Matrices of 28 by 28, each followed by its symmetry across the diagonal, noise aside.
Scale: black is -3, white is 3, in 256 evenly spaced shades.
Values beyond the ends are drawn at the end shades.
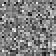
antisymmetric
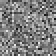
antisymmetric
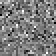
neither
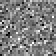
neither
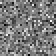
neither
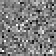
neither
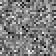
neither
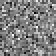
antisymmetric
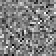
antisymmetric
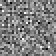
antisymmetric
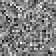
antisymmetric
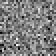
neither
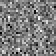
neither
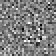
antisymmetric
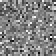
neither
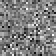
antisymmetric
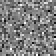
antisymmetric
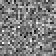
neither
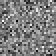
neither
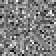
antisymmetric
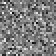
neither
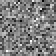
neither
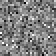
neither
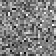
antisymmetric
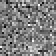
neither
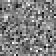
antisymmetric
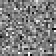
antisymmetric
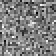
antisymmetric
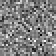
antisymmetric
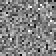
neither
